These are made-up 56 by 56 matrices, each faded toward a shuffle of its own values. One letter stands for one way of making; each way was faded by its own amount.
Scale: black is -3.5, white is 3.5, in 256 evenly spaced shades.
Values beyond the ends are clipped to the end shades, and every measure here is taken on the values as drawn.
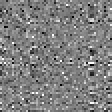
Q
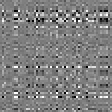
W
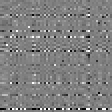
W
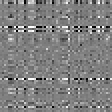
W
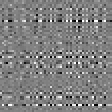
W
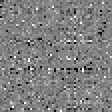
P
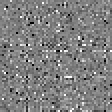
P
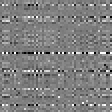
W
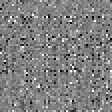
P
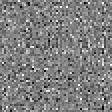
Q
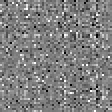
Q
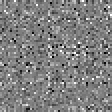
P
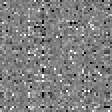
P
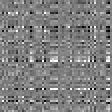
W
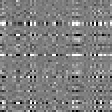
W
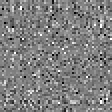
Q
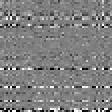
W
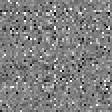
P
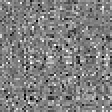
Q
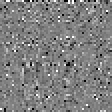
P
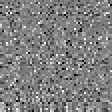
Q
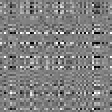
W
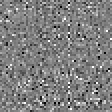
Q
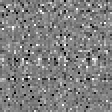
P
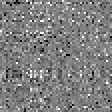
P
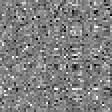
Q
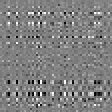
W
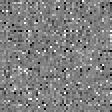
P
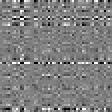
W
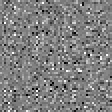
Q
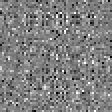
Q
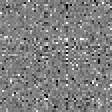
P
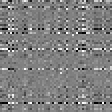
W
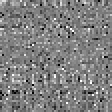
Q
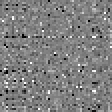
P
